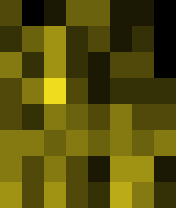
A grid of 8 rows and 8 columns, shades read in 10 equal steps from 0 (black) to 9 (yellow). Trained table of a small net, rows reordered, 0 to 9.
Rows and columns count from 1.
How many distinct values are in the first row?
4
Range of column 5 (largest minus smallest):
3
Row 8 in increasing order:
2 2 3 3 5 6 6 7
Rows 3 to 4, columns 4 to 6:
2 1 3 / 3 1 2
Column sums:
32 24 42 26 19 30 26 13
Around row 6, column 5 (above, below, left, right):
3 1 5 5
